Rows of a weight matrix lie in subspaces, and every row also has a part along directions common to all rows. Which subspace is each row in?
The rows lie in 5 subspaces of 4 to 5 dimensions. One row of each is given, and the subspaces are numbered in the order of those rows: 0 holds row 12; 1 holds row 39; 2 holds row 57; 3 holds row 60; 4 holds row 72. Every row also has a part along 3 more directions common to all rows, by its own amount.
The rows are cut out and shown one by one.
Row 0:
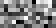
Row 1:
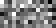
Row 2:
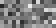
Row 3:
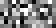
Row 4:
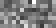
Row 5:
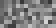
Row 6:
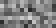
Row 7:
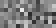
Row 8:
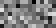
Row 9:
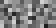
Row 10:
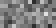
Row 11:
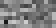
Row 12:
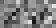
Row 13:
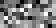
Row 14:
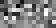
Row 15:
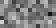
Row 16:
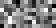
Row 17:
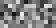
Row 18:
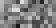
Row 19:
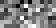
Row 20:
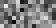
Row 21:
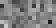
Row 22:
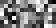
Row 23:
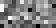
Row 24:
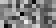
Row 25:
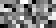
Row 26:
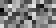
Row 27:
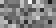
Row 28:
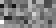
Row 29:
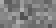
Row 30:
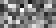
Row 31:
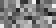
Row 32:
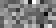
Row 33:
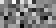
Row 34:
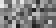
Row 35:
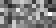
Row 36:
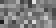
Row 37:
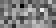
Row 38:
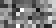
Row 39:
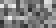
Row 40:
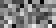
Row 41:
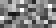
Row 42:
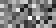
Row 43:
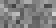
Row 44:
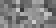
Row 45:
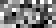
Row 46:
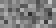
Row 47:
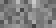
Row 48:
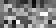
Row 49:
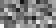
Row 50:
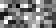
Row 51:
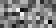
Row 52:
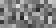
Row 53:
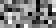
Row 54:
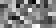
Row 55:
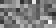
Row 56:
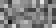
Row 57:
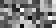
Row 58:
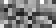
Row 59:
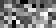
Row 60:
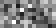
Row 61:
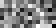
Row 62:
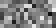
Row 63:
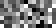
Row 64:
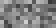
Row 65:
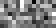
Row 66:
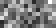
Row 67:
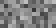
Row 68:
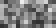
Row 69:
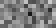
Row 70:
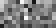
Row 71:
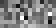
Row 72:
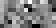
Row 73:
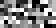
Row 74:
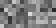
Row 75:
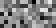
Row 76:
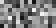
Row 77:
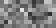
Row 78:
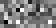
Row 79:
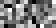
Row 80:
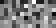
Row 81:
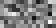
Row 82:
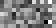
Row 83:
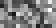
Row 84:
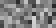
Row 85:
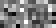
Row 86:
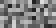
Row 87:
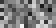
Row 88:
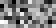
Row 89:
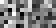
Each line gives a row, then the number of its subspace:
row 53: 0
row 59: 3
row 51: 2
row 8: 4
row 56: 0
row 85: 0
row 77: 0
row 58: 3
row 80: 4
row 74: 0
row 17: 0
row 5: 2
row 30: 0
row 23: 4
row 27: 1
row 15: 4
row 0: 3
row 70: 4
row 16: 0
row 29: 3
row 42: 2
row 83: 2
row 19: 4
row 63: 2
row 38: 2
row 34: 2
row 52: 4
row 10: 3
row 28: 1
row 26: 0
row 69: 2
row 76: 3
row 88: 1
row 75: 1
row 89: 2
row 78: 1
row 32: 3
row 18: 2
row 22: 0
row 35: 1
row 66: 4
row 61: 2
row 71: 4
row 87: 2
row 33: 1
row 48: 3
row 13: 3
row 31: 0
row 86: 3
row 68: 0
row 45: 2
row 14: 3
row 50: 4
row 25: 2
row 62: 4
